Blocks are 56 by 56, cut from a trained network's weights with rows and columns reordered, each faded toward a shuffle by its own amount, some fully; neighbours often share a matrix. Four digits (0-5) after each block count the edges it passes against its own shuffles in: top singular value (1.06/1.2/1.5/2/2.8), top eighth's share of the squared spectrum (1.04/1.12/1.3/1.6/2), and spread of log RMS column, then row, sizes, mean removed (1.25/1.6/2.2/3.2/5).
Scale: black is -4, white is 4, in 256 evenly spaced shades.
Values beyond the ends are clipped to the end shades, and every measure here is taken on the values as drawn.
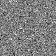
1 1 0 0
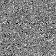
2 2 0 1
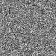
2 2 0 0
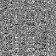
3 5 2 2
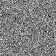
2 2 0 0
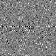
3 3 1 1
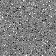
0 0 0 0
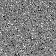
0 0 0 0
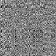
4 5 3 2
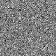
2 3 1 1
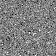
0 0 0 0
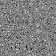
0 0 0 0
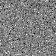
0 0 0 0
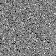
1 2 0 0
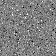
0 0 0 0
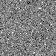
1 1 0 0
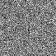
2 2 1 0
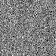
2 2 0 0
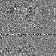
3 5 2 2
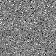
2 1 0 0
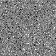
2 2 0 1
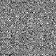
3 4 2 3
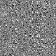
3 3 2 2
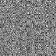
3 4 2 2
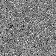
0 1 0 0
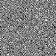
3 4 2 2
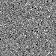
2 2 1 0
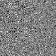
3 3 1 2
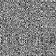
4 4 2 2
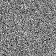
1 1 0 0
